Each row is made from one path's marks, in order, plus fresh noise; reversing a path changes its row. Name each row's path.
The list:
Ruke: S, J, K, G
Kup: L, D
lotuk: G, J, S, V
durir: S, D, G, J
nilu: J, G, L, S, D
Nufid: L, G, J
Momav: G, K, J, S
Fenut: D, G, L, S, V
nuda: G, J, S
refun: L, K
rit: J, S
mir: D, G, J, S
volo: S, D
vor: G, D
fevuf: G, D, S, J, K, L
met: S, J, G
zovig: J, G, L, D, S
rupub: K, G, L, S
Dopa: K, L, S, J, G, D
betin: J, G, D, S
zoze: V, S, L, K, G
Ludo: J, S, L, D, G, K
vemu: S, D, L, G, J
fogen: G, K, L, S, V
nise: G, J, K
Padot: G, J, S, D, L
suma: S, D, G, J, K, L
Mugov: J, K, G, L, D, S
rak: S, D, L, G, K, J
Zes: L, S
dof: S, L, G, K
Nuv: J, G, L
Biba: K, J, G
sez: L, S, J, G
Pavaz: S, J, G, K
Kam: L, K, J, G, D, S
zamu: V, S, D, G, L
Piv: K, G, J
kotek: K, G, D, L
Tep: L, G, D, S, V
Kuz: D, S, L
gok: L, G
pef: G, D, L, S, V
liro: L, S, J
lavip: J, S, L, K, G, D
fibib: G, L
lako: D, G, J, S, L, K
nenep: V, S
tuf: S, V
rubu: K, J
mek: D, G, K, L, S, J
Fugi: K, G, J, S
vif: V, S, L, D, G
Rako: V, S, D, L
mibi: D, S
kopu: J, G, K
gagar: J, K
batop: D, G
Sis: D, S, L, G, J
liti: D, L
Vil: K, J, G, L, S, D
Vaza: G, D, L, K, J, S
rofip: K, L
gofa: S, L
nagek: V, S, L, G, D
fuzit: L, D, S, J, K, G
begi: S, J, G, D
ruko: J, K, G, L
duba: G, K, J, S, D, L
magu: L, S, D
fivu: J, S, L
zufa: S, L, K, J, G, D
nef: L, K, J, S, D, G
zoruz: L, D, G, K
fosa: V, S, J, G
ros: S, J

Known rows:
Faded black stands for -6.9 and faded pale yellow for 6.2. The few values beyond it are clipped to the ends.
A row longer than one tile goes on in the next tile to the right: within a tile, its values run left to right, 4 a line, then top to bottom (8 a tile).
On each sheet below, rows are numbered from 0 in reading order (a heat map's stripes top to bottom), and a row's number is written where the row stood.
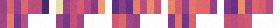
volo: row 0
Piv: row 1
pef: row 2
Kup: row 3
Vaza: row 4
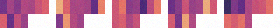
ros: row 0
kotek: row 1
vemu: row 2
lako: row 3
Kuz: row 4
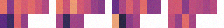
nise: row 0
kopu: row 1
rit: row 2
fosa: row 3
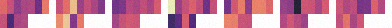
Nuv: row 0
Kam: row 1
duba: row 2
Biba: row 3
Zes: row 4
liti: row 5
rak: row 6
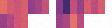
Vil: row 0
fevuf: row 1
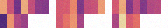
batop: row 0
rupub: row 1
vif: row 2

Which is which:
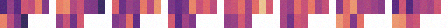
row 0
tuf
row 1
begi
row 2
rofip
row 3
lotuk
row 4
refun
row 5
nuda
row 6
Mugov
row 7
Rako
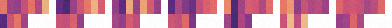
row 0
fibib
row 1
fogen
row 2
Momav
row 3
gofa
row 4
rubu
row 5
nagek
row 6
sez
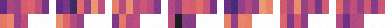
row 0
mibi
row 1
Fenut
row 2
fuzit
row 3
gagar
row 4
mek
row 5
Fugi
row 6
ruko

